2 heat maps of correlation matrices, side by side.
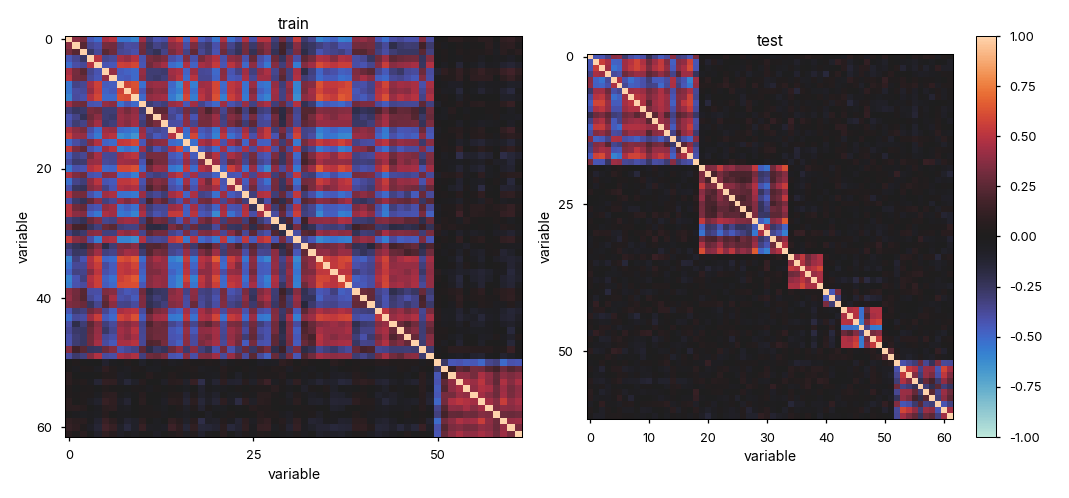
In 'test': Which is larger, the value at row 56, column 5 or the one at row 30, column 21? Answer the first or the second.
the first
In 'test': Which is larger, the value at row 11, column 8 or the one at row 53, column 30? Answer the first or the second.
the first
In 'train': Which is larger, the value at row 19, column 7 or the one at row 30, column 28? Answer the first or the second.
the first
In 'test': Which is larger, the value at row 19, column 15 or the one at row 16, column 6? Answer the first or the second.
the second
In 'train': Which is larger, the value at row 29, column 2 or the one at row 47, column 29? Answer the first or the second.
the first
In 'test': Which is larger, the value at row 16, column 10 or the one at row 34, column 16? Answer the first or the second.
the first
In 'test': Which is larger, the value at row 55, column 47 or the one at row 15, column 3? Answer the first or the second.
the second
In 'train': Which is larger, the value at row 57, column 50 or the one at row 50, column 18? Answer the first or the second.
the second
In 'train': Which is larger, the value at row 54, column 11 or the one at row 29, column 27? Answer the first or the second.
the second
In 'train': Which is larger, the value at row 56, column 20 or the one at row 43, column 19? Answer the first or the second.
the second
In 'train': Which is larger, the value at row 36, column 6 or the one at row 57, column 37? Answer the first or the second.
the second
